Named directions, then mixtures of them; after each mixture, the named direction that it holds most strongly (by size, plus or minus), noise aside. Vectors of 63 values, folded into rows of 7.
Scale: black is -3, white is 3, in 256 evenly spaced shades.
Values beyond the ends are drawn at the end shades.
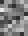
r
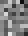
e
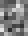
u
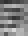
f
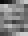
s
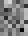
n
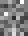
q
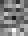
f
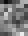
s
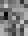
q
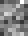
q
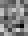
u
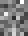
q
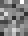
q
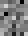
q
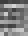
f
